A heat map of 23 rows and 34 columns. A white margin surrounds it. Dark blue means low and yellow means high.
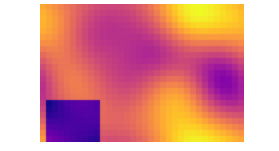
Roughest part: bottom left. Ninth with the lowest average: bottom left. Odd patch: lower, in the bottom left. Mirror symmetry: none. Stripes: none.
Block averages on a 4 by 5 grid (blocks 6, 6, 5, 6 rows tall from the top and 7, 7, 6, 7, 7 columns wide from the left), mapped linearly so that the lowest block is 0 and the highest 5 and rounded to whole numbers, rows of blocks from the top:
4 2 2 5 5
3 2 2 2 2
2 3 3 4 1
0 1 3 5 4
